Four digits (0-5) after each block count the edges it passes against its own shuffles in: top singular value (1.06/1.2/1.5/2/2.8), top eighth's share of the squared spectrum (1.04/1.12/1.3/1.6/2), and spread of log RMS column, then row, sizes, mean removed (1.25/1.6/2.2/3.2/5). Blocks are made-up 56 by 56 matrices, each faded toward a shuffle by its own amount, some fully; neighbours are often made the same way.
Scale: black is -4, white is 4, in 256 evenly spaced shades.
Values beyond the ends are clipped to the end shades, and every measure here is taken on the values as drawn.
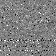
2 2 0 2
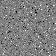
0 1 0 0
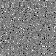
3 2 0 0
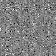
3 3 1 1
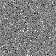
0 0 0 0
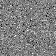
0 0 0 1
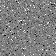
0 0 0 0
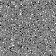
3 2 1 1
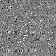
3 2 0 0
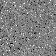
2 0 0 0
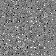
3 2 1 1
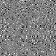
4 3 2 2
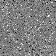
1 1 0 0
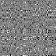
4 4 2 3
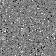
1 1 0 0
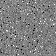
1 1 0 0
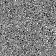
0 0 0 0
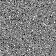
0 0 0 0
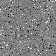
2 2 0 1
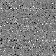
3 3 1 1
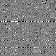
4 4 1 2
